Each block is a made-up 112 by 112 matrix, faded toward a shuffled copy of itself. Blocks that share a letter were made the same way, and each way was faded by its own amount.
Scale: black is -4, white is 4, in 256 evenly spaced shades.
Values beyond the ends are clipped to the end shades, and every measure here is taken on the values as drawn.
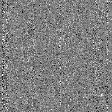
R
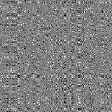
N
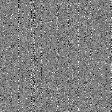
R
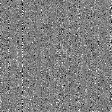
R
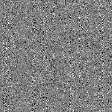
R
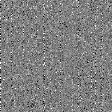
R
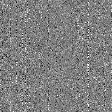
R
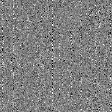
R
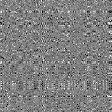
N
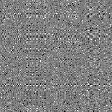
N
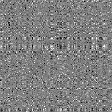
N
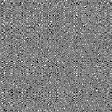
N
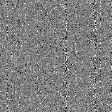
R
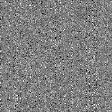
R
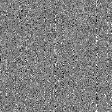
R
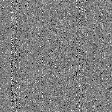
R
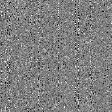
R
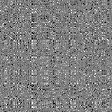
N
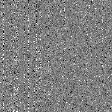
R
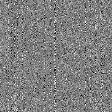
R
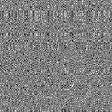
N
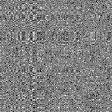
N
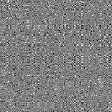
N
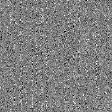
R
